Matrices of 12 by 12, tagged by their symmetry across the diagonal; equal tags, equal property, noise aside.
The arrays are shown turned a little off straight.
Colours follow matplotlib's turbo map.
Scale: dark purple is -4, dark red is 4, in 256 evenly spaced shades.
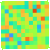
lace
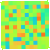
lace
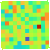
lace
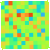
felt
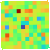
felt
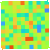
lace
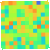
felt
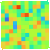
lace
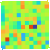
felt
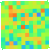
felt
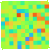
felt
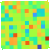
lace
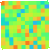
felt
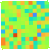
lace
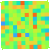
lace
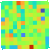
felt
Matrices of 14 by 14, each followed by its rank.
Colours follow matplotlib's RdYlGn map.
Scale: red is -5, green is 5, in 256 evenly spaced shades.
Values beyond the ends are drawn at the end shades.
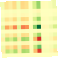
one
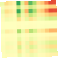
one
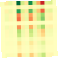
one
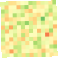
full rank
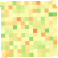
full rank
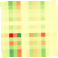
one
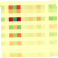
one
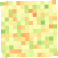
full rank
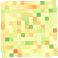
full rank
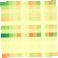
one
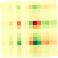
one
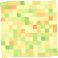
full rank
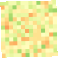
full rank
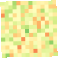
full rank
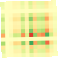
one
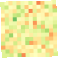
full rank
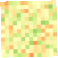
full rank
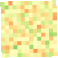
full rank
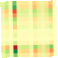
one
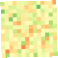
full rank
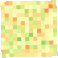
full rank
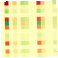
one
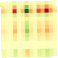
one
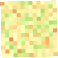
full rank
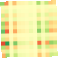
one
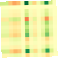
one
